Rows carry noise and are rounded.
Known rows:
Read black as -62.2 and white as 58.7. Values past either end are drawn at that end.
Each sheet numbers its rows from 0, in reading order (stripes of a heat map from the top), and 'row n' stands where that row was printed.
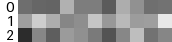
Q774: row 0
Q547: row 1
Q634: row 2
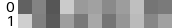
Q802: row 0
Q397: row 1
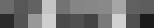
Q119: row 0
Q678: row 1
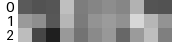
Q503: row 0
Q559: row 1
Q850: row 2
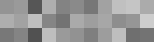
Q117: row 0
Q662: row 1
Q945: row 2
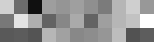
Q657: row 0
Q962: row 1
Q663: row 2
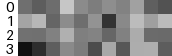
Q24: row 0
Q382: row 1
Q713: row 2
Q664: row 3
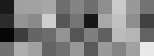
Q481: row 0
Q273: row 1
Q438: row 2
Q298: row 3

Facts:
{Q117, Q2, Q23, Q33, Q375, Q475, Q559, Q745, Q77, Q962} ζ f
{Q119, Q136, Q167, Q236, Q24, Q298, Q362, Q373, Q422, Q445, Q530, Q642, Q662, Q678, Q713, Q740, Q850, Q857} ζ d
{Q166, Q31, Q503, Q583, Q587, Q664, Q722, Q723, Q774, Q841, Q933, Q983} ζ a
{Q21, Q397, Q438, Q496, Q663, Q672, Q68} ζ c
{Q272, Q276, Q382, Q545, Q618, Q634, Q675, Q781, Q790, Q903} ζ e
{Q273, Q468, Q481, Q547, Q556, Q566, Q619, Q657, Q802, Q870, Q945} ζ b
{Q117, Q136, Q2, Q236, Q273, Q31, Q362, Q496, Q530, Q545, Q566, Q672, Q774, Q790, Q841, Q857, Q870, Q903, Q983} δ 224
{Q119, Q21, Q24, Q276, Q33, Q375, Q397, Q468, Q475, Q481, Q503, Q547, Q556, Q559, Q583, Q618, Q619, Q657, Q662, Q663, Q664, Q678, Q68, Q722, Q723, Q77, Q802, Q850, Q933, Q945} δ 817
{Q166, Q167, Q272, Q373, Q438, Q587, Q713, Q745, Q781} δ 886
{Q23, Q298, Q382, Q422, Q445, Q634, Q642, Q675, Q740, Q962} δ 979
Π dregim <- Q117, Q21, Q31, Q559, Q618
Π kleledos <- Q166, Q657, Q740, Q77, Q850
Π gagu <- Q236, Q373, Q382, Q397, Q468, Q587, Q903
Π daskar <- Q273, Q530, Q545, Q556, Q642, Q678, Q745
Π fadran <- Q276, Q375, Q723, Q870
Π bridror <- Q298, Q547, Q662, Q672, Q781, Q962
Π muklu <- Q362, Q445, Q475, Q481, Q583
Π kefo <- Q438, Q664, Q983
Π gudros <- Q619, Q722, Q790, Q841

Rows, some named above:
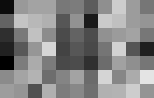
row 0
Q481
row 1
Q870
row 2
Q362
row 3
Q678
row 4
Q445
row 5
Q672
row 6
Q117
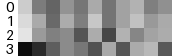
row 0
Q397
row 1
Q468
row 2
Q236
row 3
Q664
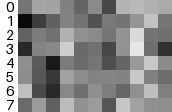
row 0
Q790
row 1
Q983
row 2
Q272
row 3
Q556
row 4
Q740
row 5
Q21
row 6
Q166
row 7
Q566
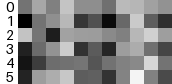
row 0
Q2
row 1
Q642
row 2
Q657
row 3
Q530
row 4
Q983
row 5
Q745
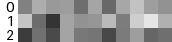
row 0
Q619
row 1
Q77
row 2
Q422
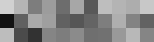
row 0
Q903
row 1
Q583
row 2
Q166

